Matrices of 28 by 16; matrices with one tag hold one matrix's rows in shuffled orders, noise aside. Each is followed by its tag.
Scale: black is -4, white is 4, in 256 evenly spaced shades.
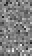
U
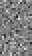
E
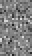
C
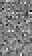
U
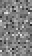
C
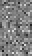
U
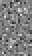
E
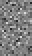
E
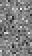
C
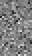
E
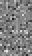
C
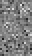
U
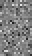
C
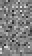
C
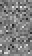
C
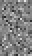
E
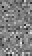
U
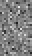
E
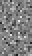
E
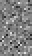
E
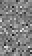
C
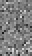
U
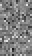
C
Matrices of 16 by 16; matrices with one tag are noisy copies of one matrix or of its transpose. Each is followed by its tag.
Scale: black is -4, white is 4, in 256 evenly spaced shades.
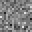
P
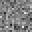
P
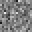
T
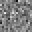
T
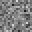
P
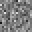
T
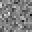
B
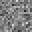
P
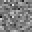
T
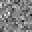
B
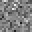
B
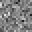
B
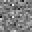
T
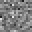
T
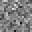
B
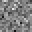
B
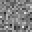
P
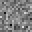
P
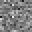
T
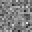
P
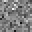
B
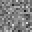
P
